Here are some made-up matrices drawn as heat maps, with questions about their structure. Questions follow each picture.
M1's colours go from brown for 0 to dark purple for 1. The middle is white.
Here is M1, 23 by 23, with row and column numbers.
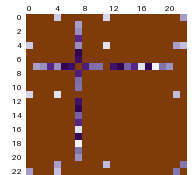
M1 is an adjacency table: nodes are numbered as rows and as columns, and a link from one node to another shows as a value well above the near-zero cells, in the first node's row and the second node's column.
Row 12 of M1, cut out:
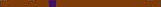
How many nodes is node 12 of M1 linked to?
1
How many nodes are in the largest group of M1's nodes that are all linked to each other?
3
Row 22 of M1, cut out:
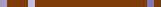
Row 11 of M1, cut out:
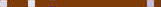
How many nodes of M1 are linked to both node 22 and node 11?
3
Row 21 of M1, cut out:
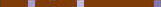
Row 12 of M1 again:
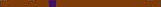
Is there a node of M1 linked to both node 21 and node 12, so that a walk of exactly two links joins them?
no
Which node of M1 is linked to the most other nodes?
node 7
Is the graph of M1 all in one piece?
yes
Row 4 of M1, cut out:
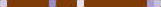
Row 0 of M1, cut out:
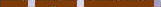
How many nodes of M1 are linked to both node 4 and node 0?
2
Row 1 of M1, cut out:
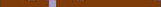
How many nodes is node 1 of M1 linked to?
1
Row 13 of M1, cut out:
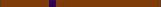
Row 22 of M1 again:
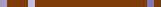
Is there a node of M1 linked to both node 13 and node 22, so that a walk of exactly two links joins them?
no
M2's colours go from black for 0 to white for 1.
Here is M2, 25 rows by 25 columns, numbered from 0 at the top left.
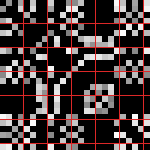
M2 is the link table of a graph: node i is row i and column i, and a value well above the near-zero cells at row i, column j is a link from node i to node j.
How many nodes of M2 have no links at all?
0
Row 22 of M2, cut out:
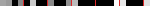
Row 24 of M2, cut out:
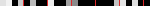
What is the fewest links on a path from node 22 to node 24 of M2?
1
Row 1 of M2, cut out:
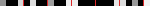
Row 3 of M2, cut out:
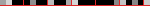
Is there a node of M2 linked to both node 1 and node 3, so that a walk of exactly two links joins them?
yes
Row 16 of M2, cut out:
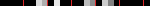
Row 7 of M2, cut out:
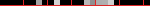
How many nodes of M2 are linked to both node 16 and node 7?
6
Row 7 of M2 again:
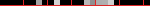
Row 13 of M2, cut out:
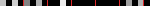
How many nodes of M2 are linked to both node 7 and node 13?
1
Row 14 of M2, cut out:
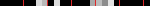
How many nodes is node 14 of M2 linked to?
7
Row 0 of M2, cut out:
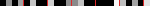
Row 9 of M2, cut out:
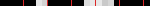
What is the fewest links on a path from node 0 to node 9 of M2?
3
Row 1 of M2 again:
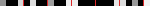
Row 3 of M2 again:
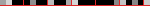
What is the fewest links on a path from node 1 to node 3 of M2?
1
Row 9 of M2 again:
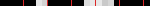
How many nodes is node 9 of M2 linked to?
7
